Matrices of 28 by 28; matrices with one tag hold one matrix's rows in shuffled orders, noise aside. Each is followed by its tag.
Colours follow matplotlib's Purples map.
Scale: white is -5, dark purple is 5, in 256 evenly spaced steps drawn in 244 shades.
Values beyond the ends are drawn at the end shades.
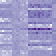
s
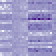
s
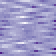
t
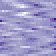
t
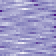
t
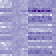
s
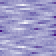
t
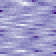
t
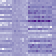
s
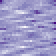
t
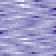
t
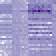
s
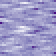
t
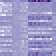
s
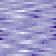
t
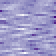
t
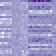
s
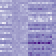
s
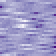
t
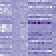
s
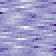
t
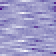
t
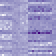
s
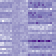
s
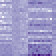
s
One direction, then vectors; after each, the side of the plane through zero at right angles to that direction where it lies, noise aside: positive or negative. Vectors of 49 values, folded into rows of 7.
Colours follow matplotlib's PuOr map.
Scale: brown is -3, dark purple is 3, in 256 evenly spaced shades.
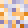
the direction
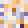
negative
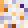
positive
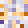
positive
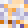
negative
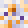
negative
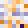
negative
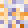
positive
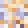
negative
